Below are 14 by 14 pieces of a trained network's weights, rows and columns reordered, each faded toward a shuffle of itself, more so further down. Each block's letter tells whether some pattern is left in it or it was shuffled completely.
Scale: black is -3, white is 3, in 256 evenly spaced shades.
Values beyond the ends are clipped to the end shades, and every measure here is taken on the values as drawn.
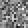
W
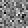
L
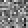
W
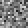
L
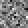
L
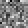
W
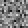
W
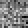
W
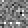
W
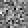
L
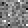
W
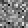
W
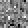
L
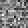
L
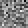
W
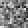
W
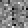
W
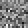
W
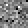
L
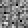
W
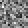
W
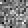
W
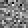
L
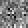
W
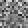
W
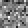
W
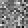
L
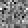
L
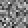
W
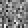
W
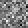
W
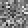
W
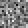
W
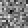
L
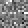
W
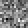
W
